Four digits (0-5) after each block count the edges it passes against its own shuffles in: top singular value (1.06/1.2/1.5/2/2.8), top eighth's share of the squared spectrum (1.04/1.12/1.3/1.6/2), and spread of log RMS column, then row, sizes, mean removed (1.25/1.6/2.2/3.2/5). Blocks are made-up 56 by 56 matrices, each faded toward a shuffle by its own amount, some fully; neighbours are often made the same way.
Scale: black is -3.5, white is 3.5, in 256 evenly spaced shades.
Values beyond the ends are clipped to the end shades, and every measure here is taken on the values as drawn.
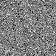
0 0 0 0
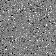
2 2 1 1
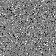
2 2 0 1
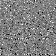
2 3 0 1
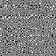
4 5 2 3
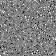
1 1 0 0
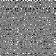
4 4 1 3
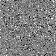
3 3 0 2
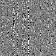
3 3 3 0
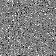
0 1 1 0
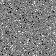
0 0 0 0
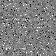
2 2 0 0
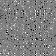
4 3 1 1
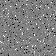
0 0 0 0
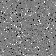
2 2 0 0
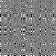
5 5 3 3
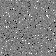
2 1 0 0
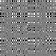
5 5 3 3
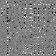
4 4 2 2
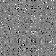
4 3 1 1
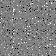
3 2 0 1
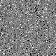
2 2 1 0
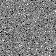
0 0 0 0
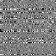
4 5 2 4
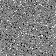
0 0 0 0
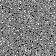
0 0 0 0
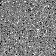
0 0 0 0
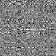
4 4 2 3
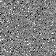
2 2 0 1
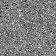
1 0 0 0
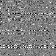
4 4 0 3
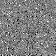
2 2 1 1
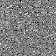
3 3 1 2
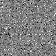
3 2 0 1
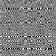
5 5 2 3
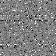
3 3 0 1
